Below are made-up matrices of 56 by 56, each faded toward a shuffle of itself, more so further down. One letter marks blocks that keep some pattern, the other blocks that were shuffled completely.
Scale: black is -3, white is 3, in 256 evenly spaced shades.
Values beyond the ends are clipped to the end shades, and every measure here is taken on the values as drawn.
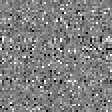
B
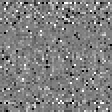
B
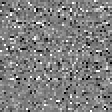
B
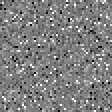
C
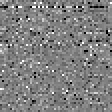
B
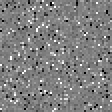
C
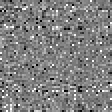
B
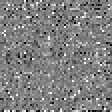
B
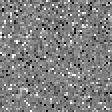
C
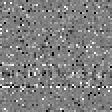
B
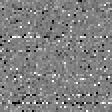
B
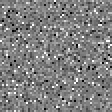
C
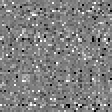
B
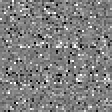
B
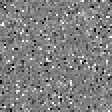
C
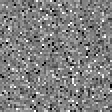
C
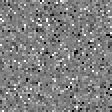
C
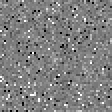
C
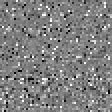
B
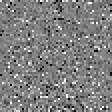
B
